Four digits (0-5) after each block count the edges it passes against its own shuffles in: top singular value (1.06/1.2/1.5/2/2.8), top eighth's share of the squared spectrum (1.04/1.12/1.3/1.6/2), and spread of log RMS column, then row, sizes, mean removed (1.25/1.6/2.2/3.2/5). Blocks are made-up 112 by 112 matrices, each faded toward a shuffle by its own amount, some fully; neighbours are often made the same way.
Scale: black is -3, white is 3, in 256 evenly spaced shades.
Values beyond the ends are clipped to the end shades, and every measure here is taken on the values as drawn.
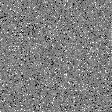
0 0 1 0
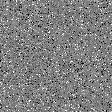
0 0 1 0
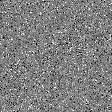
2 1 0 0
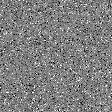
3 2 0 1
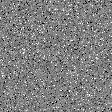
2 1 0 0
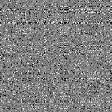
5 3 2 3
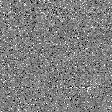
3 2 0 1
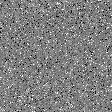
0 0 0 0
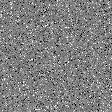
0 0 0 0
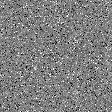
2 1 0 0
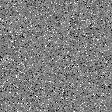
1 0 0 0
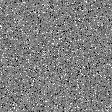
0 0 0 0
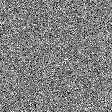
0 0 0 0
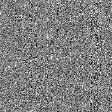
1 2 3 0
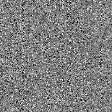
1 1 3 0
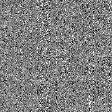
1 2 4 0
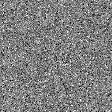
0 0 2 0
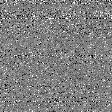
2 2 0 3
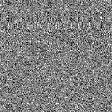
4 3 2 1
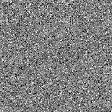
3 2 1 1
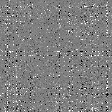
2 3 3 3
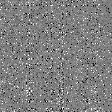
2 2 3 2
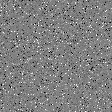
0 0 0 0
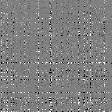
3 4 4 4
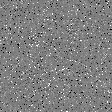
0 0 0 0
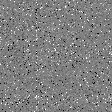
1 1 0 1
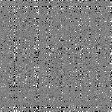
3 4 4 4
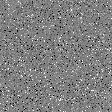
1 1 0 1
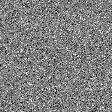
1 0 1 0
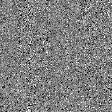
1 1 3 0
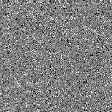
4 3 2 2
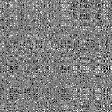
5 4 3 3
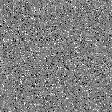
3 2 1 1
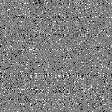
4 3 1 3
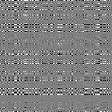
5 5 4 5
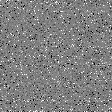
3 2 0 1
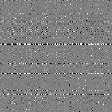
5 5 2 3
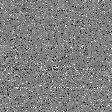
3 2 0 1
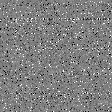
3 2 0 2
